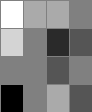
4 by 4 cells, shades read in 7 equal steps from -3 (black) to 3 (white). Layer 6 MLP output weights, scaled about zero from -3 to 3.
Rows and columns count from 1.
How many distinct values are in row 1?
3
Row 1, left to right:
3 1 1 0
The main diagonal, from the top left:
3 0 -1 -1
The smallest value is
-3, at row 4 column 1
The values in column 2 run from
0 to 1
